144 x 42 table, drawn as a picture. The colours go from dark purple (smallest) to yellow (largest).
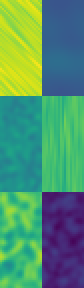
The table splits into 3 rows of 2 panels. Panel 1,1: very high, slanting down to the right, faint in contrast. Panel 1,2: low, smooth, faint in contrast. Panel 2,1: middling, blotchy, faint in contrast. Panel 2,2: high, streaked downward, faint in contrast. Panel 3,1: high, blotchy. Panel 3,2: very low, blotchy, faint in contrast.
